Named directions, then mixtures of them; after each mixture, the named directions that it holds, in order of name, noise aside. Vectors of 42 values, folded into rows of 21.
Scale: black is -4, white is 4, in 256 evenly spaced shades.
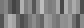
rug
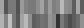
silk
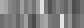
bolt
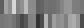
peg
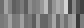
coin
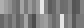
bolt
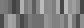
rug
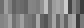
coin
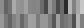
coin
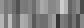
coin, silk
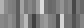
bolt, silk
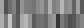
silk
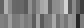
coin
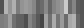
coin, peg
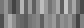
coin, rug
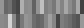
rug, silk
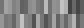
coin, rug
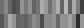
coin, rug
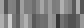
silk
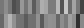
coin, rug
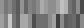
coin, silk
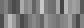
rug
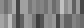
peg, silk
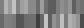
bolt, peg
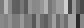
coin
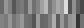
coin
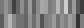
coin, rug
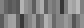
coin, rug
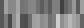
silk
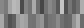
rug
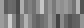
rug, silk
